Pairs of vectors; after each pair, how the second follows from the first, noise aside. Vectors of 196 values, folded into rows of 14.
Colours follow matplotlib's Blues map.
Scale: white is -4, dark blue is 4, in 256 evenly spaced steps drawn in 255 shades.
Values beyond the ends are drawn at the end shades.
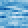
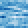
copied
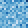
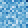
copied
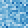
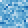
shuffled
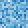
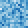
shuffled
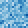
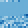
partly zeroed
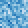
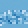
partly zeroed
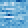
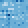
partly zeroed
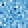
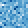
sign-scrambled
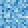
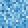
sign-scrambled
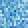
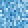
copied
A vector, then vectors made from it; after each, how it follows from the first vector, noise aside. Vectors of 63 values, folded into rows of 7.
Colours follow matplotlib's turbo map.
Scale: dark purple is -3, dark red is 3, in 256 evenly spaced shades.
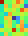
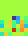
partly zeroed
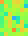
shrunk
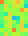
shrunk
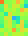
shrunk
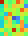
copied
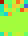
partly zeroed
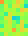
shrunk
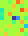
partly zeroed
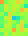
shrunk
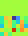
partly zeroed
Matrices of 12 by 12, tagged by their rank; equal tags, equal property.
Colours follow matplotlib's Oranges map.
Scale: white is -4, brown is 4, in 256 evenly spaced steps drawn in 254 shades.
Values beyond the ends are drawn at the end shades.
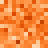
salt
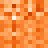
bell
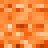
bell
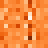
bell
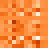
bell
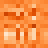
bell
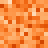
salt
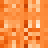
bell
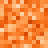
salt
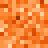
salt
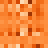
bell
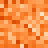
salt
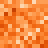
salt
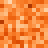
salt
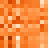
bell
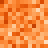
salt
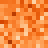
salt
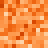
salt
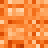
bell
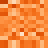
bell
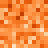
salt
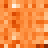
bell
